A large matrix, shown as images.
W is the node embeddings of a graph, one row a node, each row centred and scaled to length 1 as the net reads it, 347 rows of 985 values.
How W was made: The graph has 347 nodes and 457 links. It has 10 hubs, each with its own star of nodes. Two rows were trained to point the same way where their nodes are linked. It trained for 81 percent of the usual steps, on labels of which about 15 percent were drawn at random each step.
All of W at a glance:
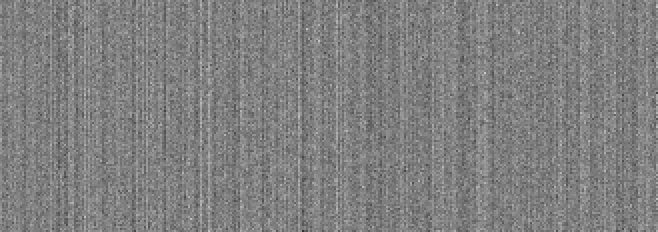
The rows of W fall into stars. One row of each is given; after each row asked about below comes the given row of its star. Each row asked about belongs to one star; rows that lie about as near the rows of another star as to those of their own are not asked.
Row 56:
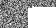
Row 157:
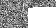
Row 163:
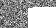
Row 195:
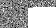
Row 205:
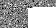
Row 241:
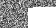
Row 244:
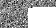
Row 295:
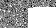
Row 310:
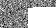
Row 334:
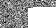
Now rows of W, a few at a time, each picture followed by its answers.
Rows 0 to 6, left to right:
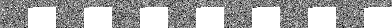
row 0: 195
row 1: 205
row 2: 310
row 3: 163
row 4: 157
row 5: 241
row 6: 163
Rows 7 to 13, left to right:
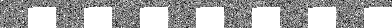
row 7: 295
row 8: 241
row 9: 163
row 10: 157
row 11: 244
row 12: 310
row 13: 244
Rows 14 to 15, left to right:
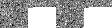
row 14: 195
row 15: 205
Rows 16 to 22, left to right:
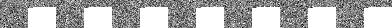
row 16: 295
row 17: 310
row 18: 295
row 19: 244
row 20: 157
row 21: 56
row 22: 241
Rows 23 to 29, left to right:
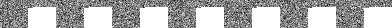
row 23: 56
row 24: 56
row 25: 241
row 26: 295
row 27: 56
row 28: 244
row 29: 295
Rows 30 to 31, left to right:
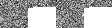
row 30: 241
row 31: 295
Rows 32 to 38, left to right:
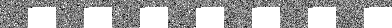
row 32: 157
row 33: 205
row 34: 195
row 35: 163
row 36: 310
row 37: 163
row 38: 310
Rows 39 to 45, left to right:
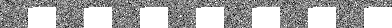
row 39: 244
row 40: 205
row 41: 56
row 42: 334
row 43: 195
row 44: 244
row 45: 195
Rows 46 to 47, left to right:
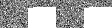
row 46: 295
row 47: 195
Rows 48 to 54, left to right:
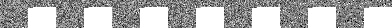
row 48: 241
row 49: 157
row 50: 157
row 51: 205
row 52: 163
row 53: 310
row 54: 244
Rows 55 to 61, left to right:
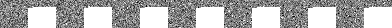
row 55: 244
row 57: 195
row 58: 163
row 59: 244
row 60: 334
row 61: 334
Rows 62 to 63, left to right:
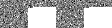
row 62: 56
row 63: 56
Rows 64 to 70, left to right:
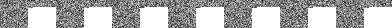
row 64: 195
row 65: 241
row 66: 157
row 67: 310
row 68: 244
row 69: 241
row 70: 244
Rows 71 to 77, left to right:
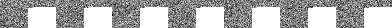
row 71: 163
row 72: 205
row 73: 56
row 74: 310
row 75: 56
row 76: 205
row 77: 241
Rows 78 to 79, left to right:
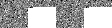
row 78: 241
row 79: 241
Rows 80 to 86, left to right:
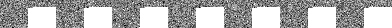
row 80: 195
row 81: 295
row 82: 195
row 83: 241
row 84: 334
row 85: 334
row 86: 56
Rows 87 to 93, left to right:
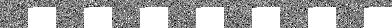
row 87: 195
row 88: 241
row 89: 295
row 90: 157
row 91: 310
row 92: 195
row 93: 205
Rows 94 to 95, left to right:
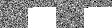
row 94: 195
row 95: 241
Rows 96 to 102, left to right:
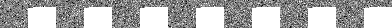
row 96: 334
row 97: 157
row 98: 56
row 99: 56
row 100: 244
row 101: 157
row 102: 295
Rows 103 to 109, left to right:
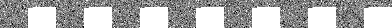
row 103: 195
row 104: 163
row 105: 244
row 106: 163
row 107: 295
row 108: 310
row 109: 310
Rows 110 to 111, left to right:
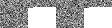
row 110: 334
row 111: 334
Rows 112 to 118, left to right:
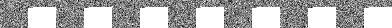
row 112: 334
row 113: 157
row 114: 334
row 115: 56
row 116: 310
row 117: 157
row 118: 163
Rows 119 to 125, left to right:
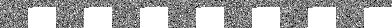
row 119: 205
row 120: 163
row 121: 56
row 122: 205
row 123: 56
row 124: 205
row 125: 334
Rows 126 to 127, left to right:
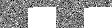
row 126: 241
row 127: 157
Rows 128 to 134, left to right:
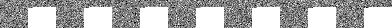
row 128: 195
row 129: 163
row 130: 244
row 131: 195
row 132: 163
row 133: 56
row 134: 244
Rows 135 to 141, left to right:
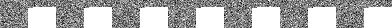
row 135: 334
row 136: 295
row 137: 195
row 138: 295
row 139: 56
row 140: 241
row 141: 205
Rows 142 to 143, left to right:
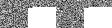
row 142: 205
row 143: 310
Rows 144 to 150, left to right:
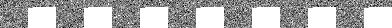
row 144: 157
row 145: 163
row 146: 334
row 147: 157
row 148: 195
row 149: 195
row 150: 163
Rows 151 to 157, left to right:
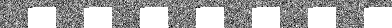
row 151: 241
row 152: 295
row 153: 163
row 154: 310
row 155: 310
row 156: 163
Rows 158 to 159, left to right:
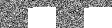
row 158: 244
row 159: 56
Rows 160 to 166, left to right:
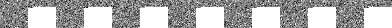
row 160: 244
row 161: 310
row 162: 241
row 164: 163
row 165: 56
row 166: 244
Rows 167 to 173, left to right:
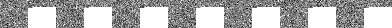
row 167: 157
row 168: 163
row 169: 310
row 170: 163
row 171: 244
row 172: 310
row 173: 195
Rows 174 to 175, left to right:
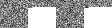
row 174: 195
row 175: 310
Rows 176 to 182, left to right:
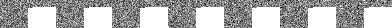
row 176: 163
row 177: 241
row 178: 241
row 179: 310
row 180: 205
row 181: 56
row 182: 157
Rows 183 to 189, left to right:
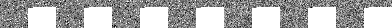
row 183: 56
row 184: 310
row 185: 56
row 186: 157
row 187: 157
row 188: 241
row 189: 163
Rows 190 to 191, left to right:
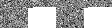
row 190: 310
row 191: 163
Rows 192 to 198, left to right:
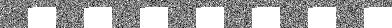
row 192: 205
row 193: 244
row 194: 295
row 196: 334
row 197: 205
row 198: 195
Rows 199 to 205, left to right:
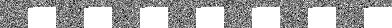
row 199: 310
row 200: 56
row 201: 334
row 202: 244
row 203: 244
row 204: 244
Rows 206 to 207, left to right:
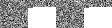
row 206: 56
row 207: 56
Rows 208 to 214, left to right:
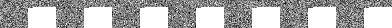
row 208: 244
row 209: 295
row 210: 195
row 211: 334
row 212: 195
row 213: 334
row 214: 244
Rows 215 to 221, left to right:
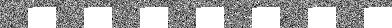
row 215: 310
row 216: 195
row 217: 295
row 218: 157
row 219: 241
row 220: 195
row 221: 205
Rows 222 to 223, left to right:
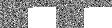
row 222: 334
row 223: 295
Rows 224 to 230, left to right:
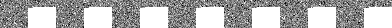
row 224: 157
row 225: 163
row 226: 310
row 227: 241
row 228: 195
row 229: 334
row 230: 244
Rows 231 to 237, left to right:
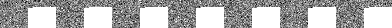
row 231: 157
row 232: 295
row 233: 157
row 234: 205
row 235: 295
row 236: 157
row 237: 244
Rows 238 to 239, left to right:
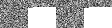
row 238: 195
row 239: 295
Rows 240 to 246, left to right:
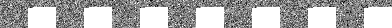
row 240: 56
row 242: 295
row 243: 205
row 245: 295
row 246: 310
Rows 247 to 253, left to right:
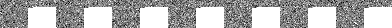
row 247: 244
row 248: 310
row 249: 163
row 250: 195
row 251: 157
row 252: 195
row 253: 157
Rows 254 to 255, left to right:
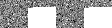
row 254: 241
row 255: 205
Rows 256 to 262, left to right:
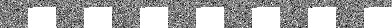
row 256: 163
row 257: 195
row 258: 334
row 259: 157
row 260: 334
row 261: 241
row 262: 334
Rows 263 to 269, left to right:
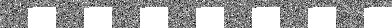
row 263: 205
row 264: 244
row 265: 56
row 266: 241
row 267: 241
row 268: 195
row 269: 157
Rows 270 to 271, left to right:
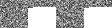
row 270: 244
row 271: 244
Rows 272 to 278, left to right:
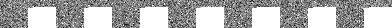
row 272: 241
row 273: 241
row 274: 163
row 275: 334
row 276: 157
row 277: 56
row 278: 195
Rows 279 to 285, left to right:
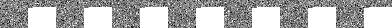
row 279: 205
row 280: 157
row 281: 163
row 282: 163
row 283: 56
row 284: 310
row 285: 56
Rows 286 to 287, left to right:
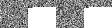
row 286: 310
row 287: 56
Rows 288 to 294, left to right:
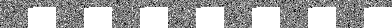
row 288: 56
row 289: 205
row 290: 310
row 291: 310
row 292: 157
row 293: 241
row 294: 195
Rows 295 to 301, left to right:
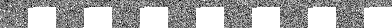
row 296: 195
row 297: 195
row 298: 241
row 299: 295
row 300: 56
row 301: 244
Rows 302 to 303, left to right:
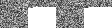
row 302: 295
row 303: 310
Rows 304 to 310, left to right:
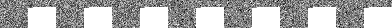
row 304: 157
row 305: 334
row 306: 205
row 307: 163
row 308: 195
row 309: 205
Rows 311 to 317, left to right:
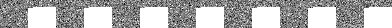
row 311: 244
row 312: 56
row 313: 205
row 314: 205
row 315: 244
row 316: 241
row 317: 56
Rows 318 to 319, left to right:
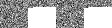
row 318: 244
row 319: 157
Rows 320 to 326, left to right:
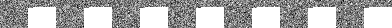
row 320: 295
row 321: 334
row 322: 157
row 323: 56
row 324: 205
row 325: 163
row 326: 310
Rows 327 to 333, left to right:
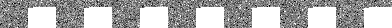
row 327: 244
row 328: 334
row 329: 241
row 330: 205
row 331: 295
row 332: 56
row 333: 334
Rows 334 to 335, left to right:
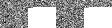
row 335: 241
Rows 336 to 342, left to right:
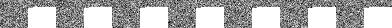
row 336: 241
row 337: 56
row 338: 295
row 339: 163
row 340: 310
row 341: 241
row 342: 295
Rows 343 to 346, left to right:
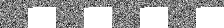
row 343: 244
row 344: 163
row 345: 157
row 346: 56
